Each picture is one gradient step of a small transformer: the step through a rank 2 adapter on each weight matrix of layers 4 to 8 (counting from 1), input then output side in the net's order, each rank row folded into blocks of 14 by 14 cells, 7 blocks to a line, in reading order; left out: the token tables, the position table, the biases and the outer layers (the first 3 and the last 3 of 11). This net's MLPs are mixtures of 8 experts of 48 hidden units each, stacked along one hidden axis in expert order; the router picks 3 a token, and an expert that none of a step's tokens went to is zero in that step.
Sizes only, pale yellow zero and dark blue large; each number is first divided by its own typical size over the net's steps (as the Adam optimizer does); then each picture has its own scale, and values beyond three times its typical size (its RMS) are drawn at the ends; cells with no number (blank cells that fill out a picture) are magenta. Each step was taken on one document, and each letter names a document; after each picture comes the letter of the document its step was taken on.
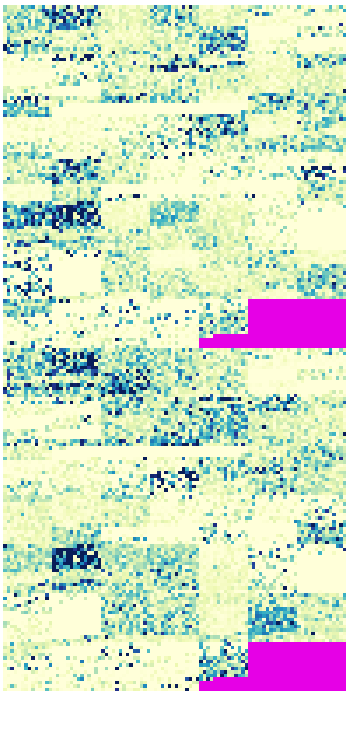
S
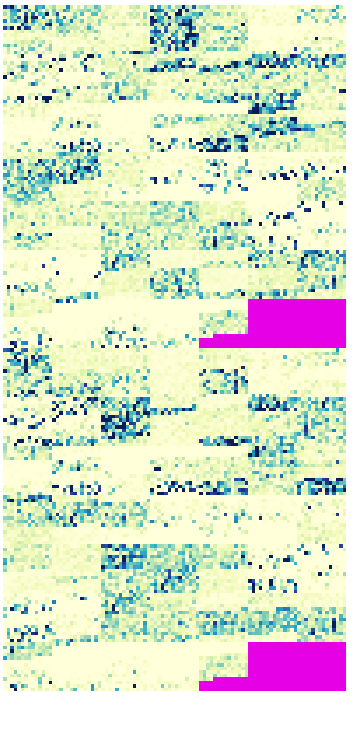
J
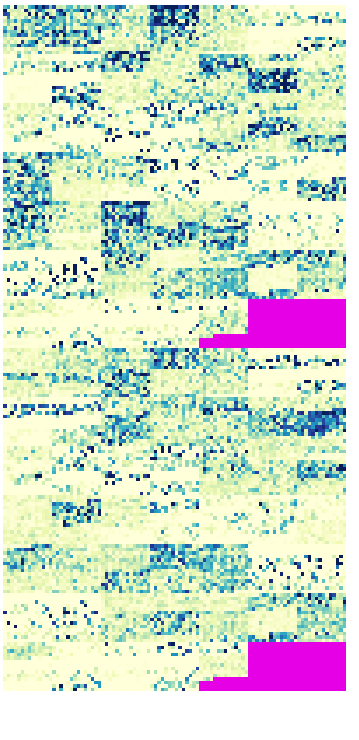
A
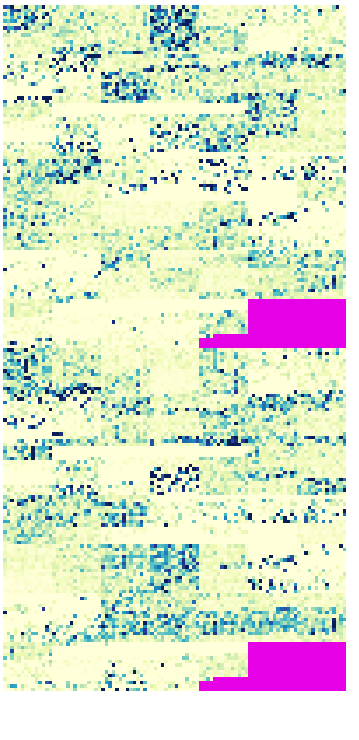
J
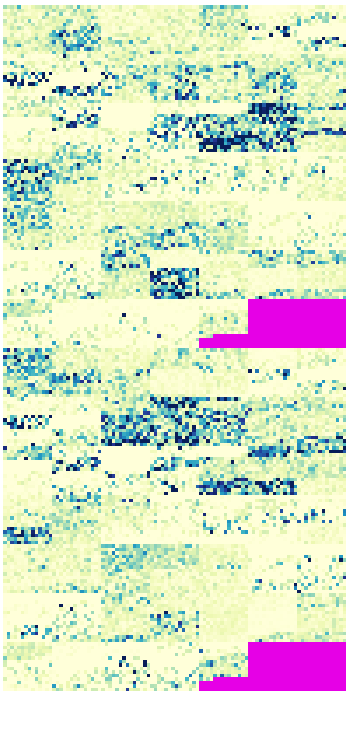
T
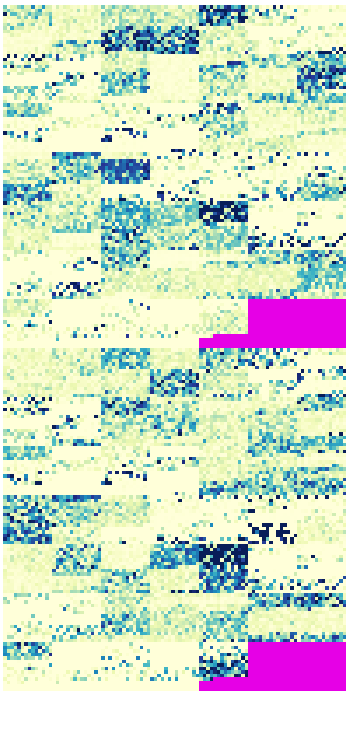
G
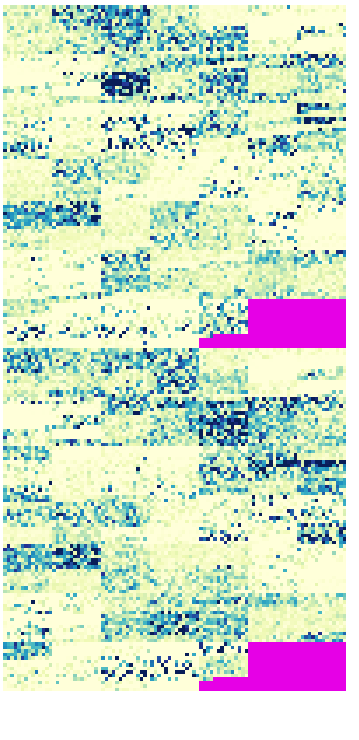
S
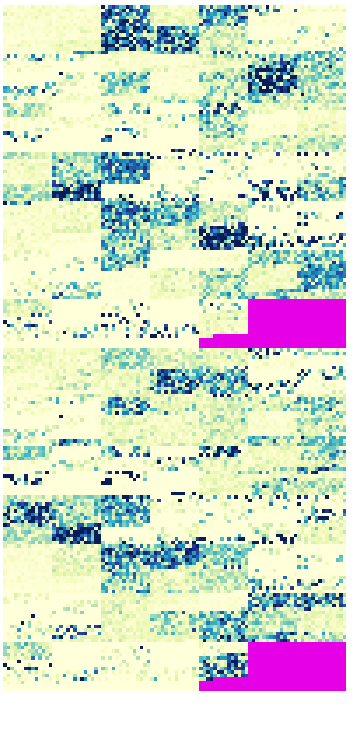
G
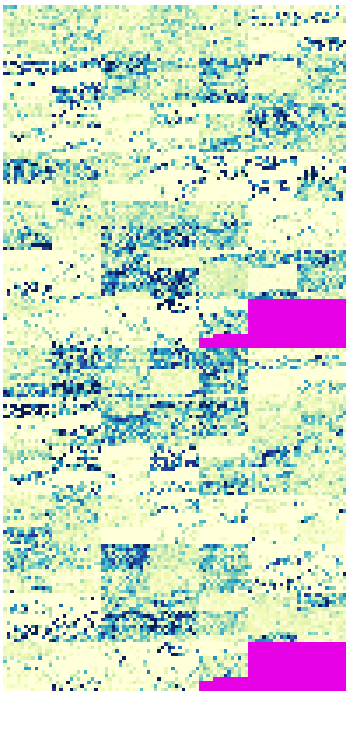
A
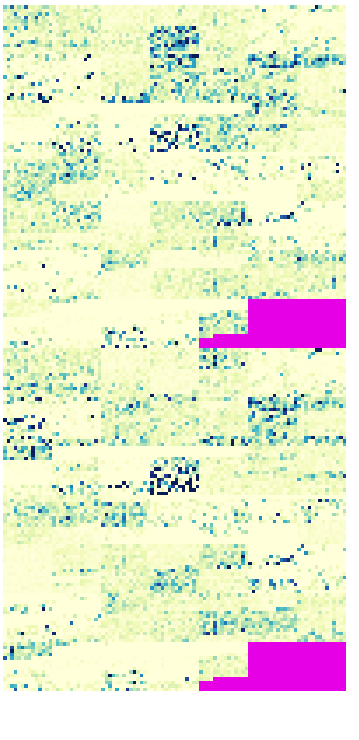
J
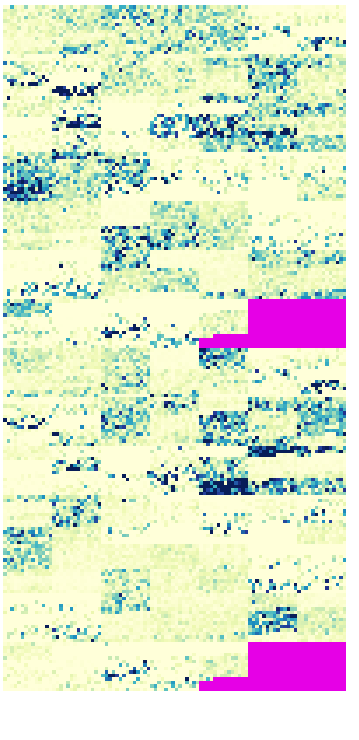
T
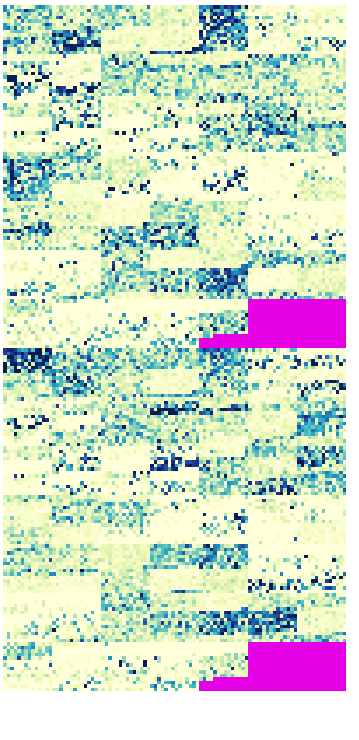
A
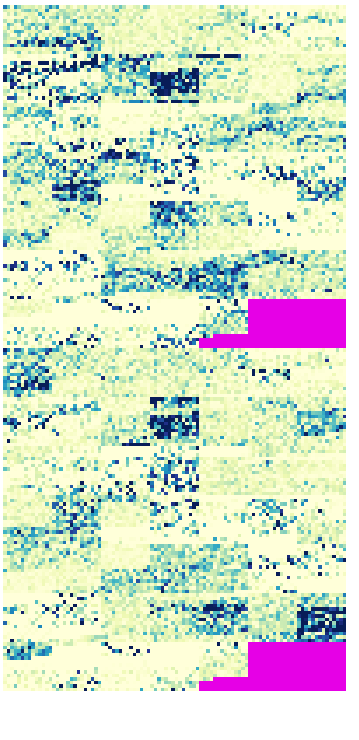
A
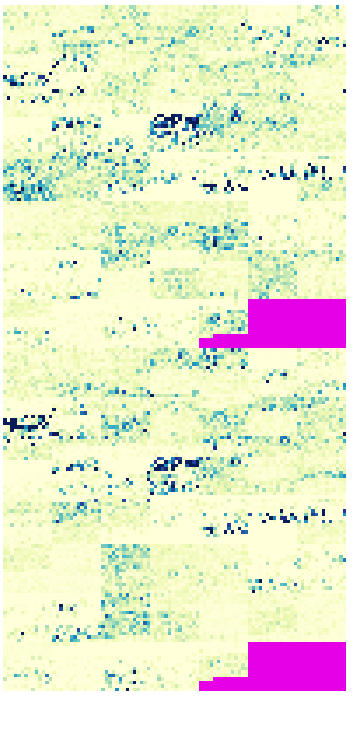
T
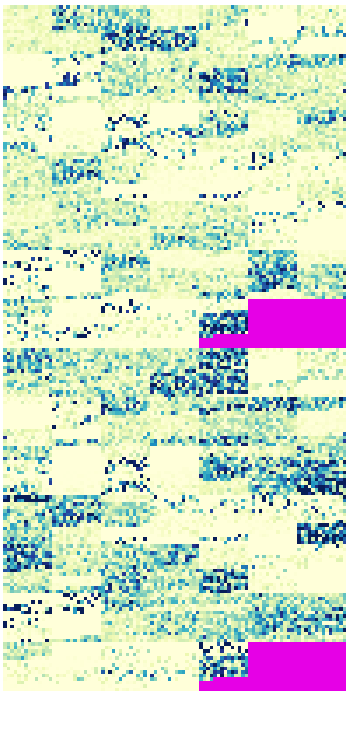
S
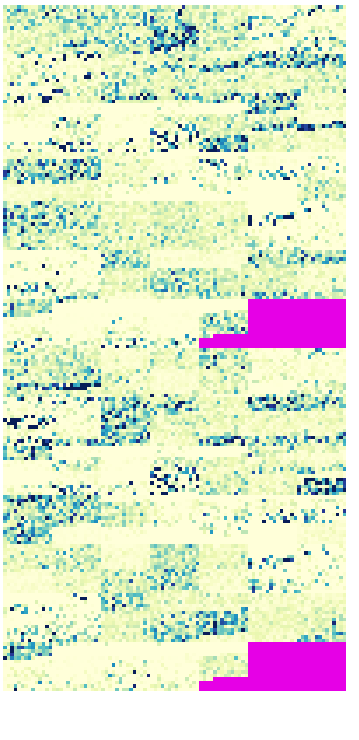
J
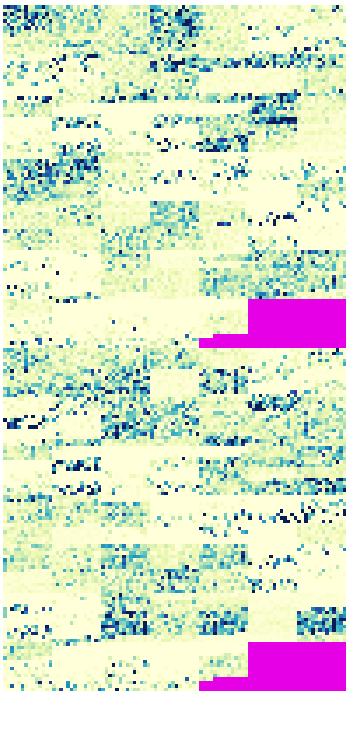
J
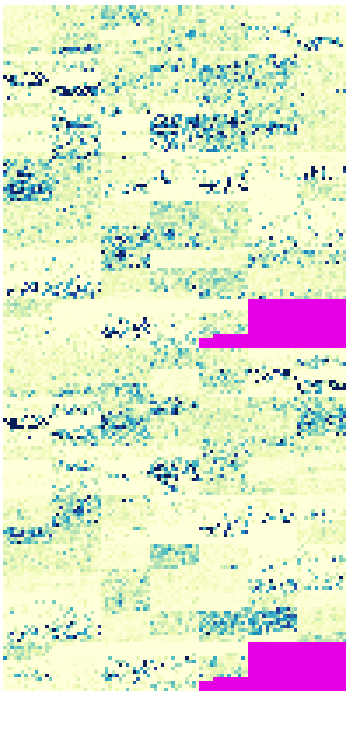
T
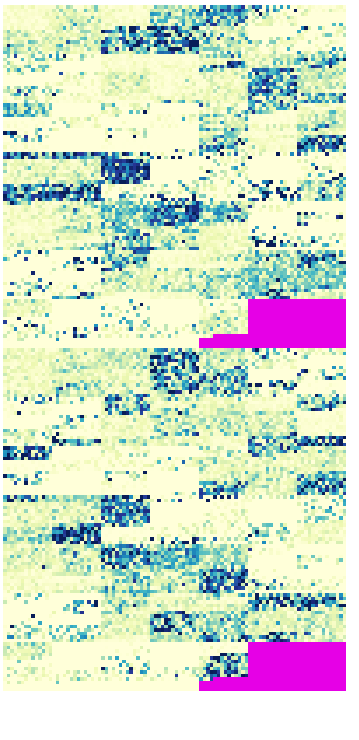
G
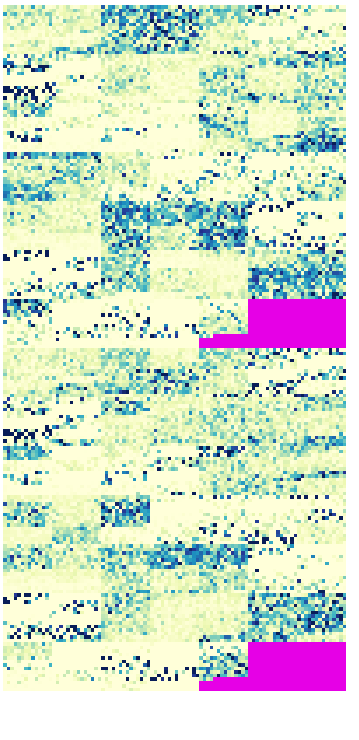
G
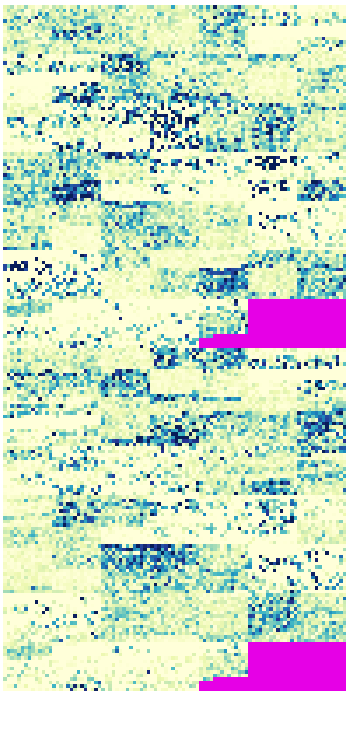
A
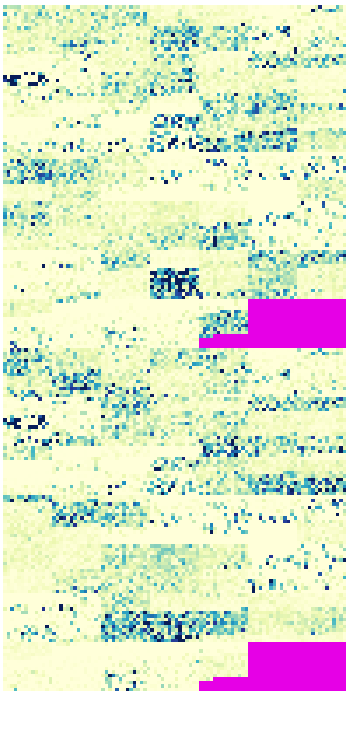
J
